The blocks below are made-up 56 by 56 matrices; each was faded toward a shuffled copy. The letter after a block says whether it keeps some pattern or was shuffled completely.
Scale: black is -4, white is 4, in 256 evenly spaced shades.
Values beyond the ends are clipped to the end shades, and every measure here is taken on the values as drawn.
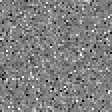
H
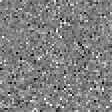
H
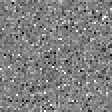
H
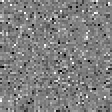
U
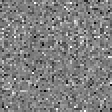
U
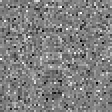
U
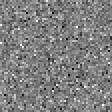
H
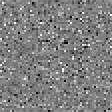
U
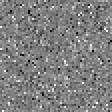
H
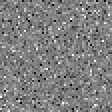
H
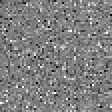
U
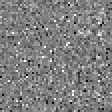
U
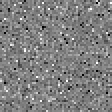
H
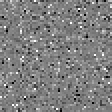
U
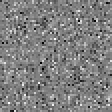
U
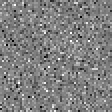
U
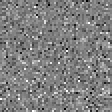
U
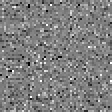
U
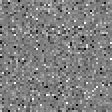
U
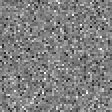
H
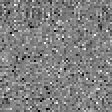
U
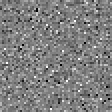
U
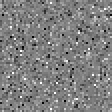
H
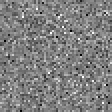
U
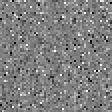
U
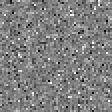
H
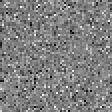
H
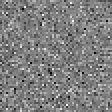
U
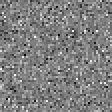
H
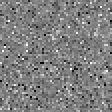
H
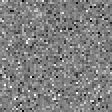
H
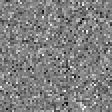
H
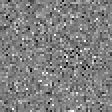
U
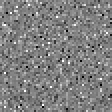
H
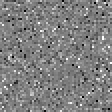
H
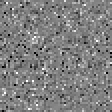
U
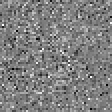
U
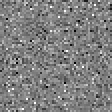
U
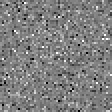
H
